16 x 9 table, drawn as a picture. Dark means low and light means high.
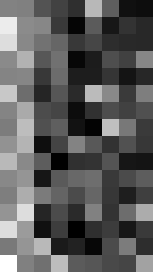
There are no regular stripes. The ninth with the highest average is the bottom left. The bottom left is the roughest part. The left part is higher, up to a seam about 20% of the way across.
